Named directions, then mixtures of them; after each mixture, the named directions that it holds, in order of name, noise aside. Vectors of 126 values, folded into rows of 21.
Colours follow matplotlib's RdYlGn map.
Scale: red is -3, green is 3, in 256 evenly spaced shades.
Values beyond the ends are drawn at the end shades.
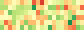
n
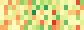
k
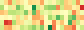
k, n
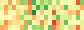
k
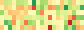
n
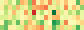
k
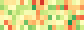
n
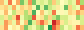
k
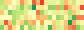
n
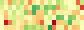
k, n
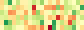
k, n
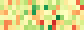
k, n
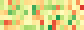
k, n
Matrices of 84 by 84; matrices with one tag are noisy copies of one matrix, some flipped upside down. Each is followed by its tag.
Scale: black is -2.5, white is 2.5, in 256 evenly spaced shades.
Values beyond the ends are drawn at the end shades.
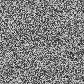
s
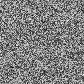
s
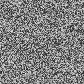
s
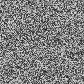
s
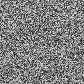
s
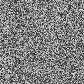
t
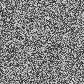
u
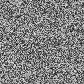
s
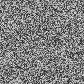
s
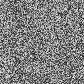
t
